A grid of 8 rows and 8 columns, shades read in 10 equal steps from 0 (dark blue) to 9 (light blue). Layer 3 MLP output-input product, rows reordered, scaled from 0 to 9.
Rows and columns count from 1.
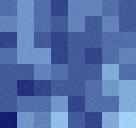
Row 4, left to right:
4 6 6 2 3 2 4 5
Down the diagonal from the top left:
4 6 3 2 3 4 4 9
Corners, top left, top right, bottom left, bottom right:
4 3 0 9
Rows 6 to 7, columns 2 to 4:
1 2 3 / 4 4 6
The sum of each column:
24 38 33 30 27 26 41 42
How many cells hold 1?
1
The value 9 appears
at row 8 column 8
